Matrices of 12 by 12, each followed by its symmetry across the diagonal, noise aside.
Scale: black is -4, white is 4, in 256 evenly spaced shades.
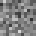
antisymmetric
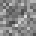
symmetric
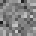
symmetric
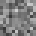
antisymmetric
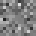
antisymmetric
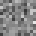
neither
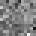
antisymmetric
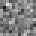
antisymmetric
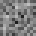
symmetric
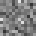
symmetric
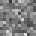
neither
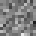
antisymmetric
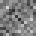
symmetric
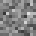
neither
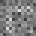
symmetric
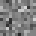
antisymmetric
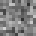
antisymmetric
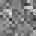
neither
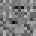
neither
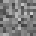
neither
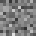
neither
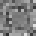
symmetric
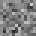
neither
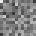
symmetric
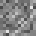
symmetric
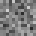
neither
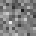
antisymmetric
